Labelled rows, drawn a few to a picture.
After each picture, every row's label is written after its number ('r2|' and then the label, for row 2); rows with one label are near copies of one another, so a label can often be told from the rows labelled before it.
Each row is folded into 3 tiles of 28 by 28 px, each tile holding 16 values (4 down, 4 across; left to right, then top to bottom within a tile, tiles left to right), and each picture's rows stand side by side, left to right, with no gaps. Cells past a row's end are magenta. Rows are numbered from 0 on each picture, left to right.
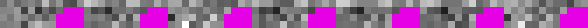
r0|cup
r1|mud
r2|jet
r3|mud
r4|mud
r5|mud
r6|jet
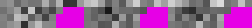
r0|cup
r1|mud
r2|mud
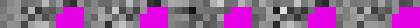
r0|cup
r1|cup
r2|mud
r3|cup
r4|cup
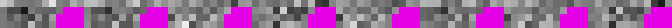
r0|mud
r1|mud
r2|jet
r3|cup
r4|jet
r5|mud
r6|jet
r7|cup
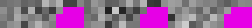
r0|cup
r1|cup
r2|jet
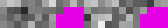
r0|mud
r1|jet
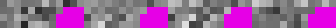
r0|cup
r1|jet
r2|jet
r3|mud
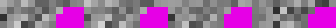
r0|jet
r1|jet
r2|jet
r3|cup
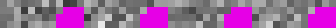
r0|cup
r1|jet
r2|mud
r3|jet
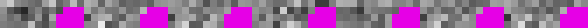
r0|mud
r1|jet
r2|jet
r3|cup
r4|mud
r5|jet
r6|jet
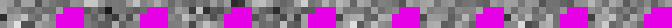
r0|jet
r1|mud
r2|cup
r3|mud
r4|jet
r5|jet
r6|jet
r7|jet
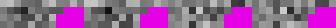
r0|mud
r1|mud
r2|cup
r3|cup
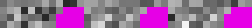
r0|cup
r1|jet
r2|jet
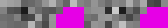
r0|mud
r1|cup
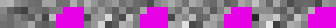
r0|mud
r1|jet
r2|jet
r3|jet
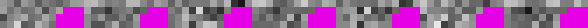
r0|jet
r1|mud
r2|cup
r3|mud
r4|cup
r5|jet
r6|mud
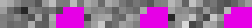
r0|mud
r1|jet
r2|jet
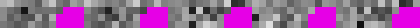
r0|mud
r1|mud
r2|cup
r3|jet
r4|cup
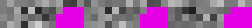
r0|cup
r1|cup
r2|mud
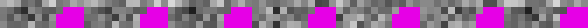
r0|mud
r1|mud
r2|mud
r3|cup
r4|jet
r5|cup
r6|mud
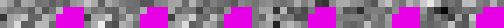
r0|jet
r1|jet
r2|jet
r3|cup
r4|mud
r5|mud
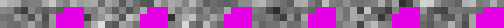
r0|mud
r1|jet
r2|jet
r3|mud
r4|cup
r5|mud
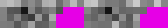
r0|mud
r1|mud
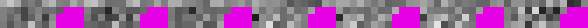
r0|mud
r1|mud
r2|mud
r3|jet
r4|jet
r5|jet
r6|cup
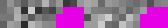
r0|cup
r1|jet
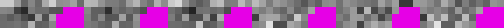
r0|mud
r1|mud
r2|mud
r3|jet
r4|cup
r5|jet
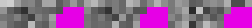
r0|mud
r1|mud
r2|cup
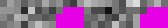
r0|cup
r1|mud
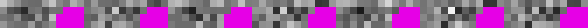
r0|mud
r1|cup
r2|mud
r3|cup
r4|mud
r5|cup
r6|cup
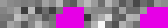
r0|cup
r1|jet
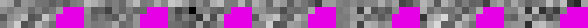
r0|jet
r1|mud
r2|mud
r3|jet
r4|cup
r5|jet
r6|cup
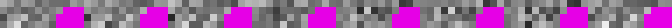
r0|jet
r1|jet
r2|jet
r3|mud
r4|cup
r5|cup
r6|cup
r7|jet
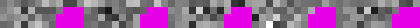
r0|cup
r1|mud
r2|cup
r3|jet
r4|cup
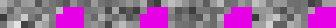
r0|jet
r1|cup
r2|mud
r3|jet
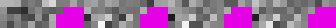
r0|mud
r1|jet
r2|jet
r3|jet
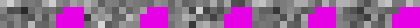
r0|mud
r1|jet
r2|cup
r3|mud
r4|mud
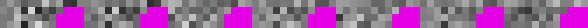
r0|cup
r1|cup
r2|jet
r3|cup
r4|jet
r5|cup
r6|mud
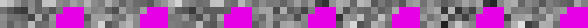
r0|mud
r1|jet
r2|mud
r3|cup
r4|jet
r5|cup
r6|jet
